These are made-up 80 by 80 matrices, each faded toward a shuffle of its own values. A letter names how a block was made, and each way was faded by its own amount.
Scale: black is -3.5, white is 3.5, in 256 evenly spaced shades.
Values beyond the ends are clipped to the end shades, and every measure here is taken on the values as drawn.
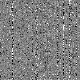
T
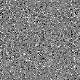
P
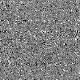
P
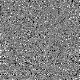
P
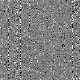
T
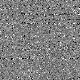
P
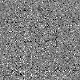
P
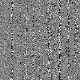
T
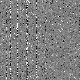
T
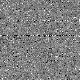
P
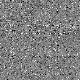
P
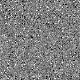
P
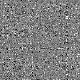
P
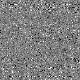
P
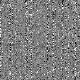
T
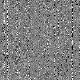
T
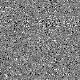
P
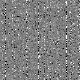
T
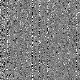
T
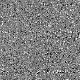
P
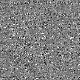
P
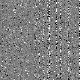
T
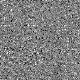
P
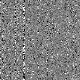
T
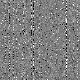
T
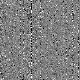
T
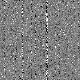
T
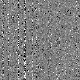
T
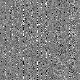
T
